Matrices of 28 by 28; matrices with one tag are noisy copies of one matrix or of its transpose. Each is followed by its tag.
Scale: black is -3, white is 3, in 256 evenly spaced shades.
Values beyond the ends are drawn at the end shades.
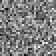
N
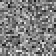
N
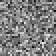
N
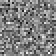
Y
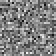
Y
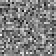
Y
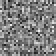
Y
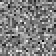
N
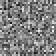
Y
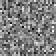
Y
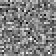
Y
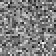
N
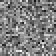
N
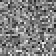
N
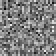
Y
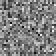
Y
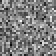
N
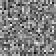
Y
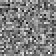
Y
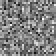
Y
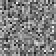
Y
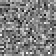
Y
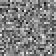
Y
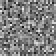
Y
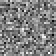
Y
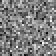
N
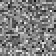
N
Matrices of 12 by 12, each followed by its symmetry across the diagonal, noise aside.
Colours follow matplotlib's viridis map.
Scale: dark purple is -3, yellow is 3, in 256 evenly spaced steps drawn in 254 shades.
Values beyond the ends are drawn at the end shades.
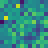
symmetric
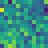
antisymmetric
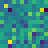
symmetric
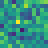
neither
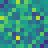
symmetric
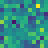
neither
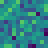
symmetric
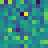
neither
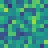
antisymmetric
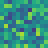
neither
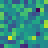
antisymmetric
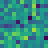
neither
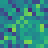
symmetric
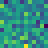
antisymmetric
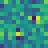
antisymmetric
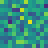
neither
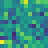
neither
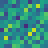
symmetric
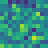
neither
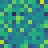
symmetric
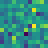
antisymmetric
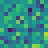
symmetric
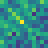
symmetric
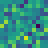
antisymmetric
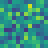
antisymmetric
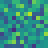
antisymmetric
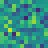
neither
